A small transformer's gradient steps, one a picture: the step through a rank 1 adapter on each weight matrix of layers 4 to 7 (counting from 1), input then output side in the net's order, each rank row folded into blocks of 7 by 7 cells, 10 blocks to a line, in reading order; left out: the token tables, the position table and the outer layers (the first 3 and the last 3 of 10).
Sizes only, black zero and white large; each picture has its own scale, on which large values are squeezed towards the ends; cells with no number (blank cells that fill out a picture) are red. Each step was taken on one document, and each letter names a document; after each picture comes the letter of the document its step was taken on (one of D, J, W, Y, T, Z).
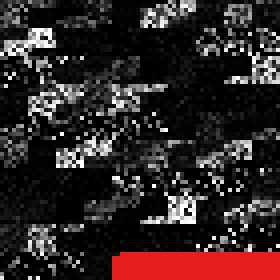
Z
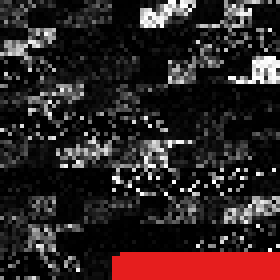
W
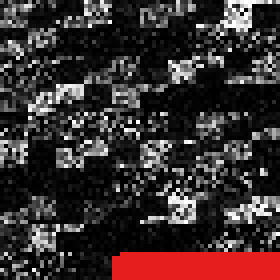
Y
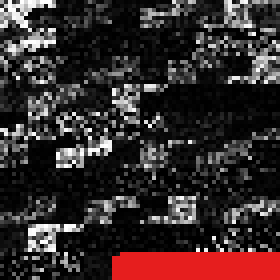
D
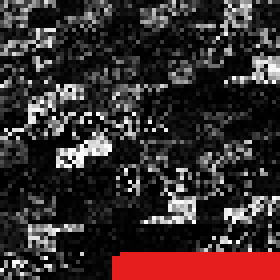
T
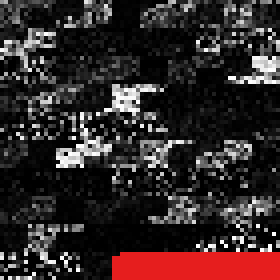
W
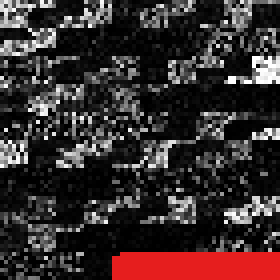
Y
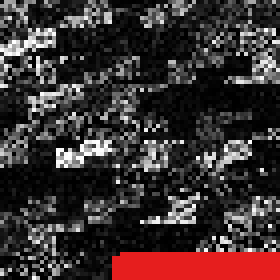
D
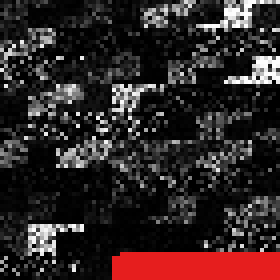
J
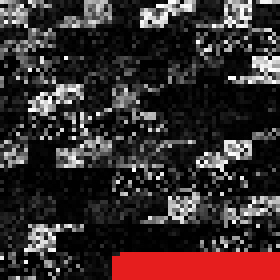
W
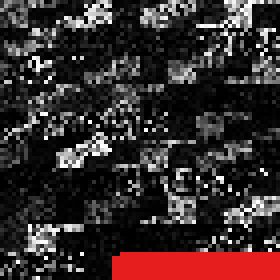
T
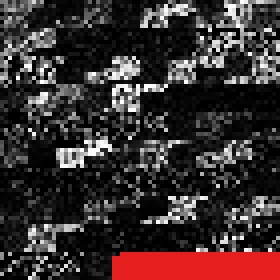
D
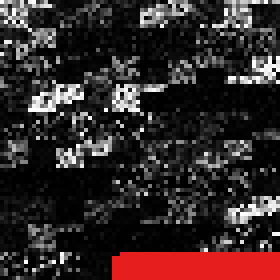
Y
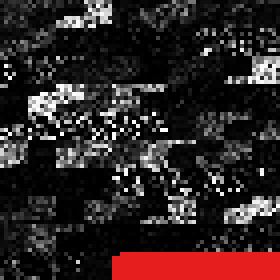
Z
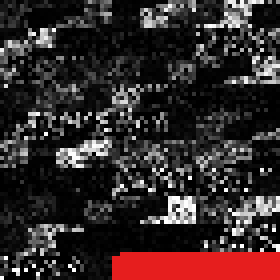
J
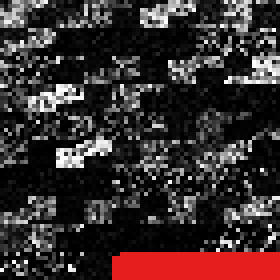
Y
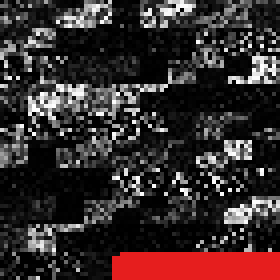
Z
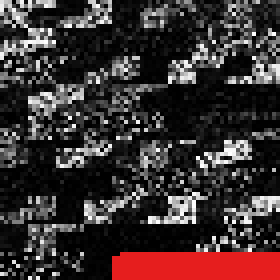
D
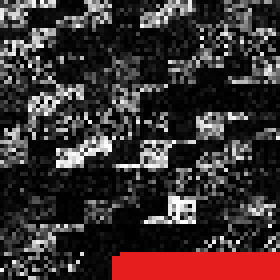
T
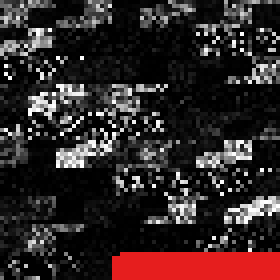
Z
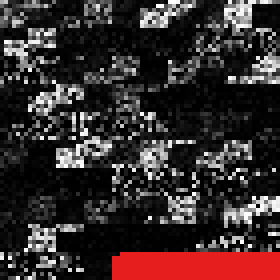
W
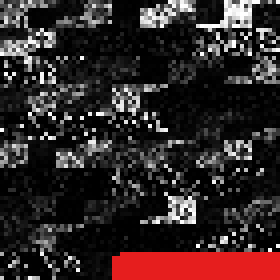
Z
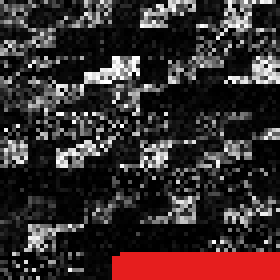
Y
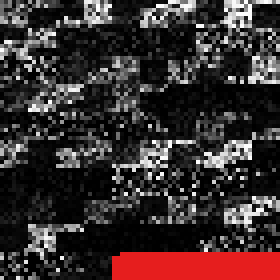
W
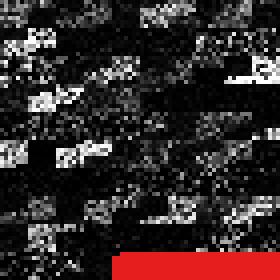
D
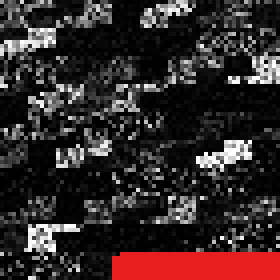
D
